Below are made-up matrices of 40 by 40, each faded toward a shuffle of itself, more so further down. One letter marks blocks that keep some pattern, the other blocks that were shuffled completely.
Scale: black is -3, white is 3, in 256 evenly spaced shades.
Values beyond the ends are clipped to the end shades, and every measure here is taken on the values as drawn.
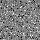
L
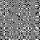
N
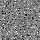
L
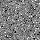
L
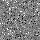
L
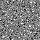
L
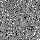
L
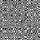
N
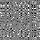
N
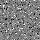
L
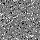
L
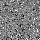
L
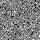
L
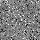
L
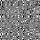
N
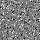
L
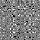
N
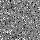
L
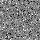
L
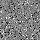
L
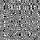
N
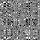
N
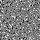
L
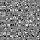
N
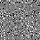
N
